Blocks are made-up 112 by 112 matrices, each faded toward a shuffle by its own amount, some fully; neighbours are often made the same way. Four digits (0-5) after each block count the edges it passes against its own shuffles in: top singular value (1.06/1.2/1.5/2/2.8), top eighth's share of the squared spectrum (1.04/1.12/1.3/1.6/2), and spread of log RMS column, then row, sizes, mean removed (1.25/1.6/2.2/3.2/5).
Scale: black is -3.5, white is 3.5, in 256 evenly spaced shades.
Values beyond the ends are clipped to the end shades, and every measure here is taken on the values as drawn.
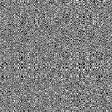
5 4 3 3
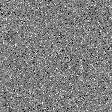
0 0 0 0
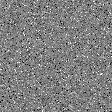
0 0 0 0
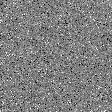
0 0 0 0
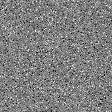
0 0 0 0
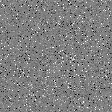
3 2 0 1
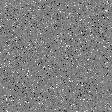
0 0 0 0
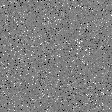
1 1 0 0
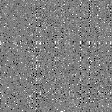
4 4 3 2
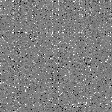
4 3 2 1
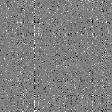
4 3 2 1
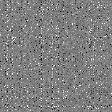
4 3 2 2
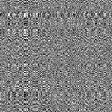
5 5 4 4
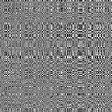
5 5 4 4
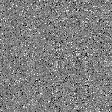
3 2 1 1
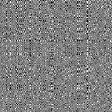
5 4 3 3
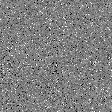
2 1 0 0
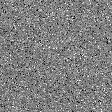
1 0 0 0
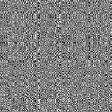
5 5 4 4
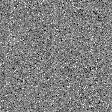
1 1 0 0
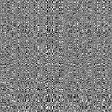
5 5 4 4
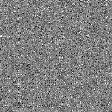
3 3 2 1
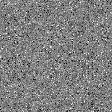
3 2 1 0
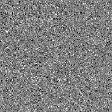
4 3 2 2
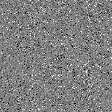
3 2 2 0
